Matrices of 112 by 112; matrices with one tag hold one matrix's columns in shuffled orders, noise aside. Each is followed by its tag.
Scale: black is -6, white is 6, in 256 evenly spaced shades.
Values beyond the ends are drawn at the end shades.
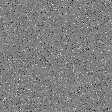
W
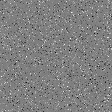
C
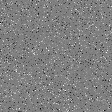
W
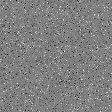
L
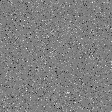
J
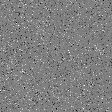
W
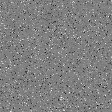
J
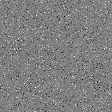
C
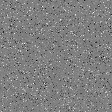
L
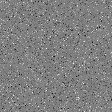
J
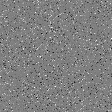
C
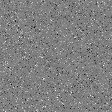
J
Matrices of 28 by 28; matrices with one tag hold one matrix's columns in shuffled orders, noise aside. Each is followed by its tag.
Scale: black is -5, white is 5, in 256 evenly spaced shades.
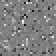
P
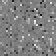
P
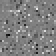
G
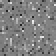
P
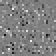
G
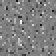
P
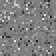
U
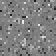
P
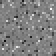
U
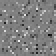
G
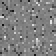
P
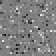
G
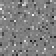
U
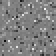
U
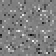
G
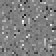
P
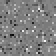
G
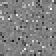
U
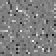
G
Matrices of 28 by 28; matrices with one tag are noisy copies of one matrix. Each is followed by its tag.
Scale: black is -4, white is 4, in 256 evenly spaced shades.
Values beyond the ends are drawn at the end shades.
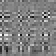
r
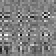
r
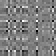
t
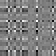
t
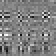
r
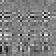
r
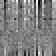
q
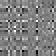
t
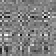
r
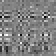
r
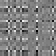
t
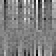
q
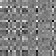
t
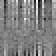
q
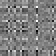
t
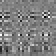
r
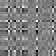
t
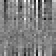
q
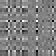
t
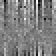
q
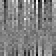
q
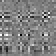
r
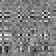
r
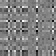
t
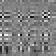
r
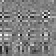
r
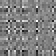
t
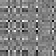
t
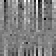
q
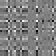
t
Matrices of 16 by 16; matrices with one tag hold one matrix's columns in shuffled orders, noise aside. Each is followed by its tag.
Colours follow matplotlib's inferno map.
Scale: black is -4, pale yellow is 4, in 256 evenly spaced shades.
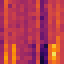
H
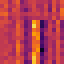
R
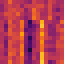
R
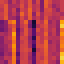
R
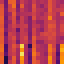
H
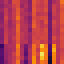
H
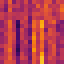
R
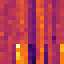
H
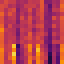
H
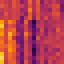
R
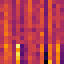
H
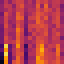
H
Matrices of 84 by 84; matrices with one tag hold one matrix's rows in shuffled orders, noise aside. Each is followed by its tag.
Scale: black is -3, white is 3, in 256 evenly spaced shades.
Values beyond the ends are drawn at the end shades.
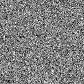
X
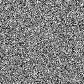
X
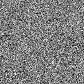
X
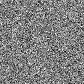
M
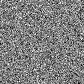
M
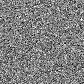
M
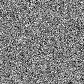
M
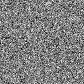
X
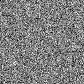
X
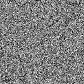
X
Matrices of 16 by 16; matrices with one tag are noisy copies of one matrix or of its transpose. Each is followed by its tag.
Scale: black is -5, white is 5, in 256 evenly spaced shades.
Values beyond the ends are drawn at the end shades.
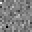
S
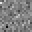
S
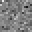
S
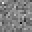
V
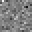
S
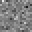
S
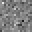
V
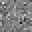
V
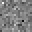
V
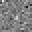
S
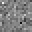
V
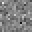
V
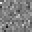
S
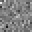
S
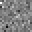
S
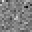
S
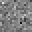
V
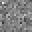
V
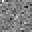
S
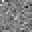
S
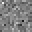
V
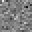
S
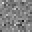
V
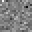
S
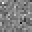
V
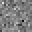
V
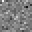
S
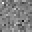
V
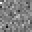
S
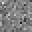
V
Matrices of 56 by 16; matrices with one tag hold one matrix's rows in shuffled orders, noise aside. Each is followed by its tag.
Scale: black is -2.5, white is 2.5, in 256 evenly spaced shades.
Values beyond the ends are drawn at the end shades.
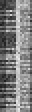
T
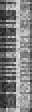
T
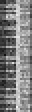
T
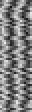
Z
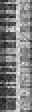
T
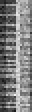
T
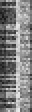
T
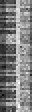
T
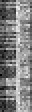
T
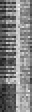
T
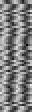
Z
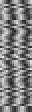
Z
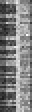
T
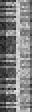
T
